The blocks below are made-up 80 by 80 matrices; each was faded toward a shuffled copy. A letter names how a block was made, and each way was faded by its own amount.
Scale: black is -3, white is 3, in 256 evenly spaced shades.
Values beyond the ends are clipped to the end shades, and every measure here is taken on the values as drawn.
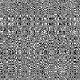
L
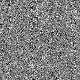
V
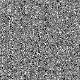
V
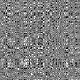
L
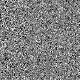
V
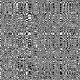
L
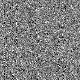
V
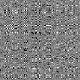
L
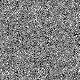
V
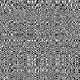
L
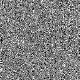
V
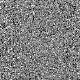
V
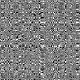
L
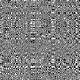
L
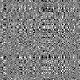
L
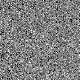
V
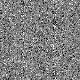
V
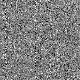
V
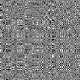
L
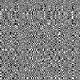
L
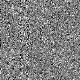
V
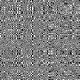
L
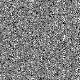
V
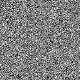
V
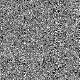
V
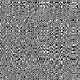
L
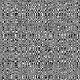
L
